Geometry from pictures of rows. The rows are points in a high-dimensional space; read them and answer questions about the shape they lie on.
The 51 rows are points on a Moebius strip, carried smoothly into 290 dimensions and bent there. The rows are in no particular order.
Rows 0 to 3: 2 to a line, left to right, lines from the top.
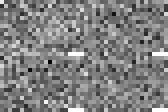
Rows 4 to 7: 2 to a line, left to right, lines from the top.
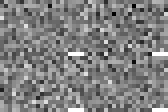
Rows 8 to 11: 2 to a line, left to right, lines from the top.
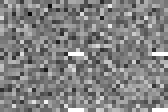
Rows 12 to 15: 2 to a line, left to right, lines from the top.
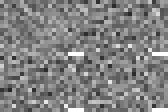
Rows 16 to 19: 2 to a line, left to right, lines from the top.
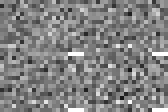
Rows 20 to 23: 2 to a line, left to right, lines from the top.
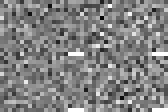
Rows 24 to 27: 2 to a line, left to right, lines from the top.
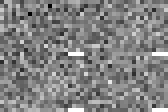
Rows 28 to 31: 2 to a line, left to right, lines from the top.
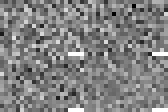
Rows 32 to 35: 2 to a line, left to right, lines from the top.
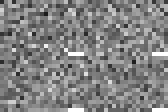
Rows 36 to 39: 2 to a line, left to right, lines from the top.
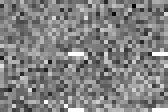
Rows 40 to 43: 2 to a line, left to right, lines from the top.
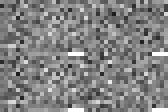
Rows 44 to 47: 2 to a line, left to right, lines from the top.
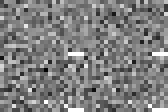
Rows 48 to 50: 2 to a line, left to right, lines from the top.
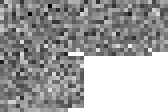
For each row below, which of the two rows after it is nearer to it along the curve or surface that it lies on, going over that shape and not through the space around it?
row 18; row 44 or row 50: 50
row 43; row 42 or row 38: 42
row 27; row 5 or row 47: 5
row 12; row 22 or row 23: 23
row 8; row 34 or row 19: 34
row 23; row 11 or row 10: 10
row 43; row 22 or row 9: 9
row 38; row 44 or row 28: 28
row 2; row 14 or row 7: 14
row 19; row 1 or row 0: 0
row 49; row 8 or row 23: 23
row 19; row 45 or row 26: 26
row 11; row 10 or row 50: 50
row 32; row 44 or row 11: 11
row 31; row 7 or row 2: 2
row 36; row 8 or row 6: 6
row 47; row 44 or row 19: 19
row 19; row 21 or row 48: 48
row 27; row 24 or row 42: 42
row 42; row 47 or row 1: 1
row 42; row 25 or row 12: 25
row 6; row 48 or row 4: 48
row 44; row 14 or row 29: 29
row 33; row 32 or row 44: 32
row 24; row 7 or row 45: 45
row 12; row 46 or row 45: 46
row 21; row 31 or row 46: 31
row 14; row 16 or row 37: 37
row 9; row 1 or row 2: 1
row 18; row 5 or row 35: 5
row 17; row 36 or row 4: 36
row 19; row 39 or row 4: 39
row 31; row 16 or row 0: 0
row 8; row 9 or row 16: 9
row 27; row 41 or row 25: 41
